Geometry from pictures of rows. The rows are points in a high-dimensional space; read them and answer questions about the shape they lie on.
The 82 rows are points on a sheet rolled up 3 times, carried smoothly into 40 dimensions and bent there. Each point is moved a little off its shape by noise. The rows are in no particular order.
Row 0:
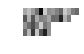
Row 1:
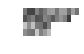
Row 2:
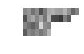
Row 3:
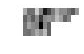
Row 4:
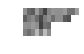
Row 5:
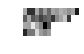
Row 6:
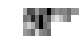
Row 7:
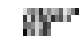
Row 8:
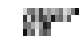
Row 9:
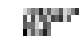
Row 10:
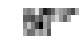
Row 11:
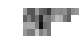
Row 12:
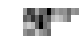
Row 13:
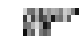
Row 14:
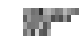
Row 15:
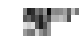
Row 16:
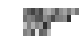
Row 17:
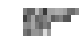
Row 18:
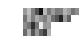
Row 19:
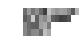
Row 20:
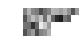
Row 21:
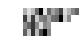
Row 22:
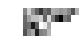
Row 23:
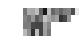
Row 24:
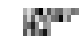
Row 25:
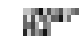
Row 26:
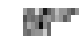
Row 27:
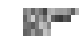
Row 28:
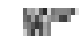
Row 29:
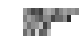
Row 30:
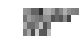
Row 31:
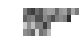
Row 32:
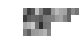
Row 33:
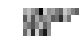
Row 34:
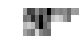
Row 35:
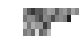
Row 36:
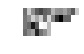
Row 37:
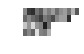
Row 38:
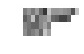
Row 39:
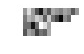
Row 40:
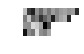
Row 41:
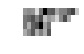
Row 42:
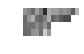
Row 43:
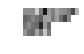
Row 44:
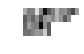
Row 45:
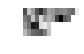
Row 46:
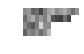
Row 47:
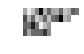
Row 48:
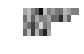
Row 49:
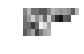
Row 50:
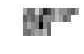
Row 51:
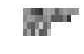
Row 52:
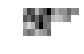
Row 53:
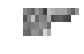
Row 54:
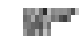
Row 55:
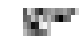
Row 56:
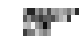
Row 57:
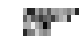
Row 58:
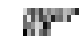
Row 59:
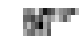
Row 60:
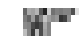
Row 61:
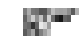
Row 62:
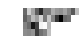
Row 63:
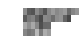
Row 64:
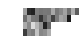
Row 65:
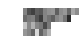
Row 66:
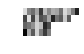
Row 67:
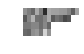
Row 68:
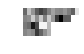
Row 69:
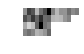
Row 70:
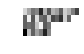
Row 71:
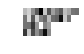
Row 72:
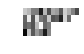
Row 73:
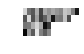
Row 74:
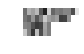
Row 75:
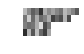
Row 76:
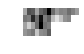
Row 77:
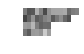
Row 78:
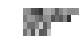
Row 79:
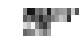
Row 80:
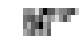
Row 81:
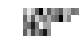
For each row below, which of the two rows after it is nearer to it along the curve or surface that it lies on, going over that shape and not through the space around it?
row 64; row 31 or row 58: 31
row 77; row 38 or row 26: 38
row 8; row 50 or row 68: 68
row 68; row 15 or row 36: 36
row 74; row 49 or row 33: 49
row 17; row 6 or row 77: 77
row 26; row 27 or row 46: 27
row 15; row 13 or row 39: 13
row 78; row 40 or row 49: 49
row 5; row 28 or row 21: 21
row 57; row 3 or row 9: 9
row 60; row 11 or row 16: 11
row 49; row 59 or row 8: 59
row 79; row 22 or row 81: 81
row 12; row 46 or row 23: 23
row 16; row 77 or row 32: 77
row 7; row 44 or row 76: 76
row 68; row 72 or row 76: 72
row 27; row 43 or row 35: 43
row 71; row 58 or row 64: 58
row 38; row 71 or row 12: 12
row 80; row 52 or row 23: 23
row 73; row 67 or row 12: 12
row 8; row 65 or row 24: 24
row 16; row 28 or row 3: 3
